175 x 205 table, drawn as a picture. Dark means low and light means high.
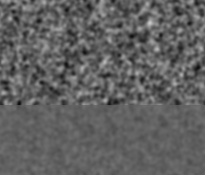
Seam: horizontal, 60% of the way down, the bottom part calmer. Average level on the scale: 40%. Stripes: none. Mirror symmetry: none. Grain: blotchy.
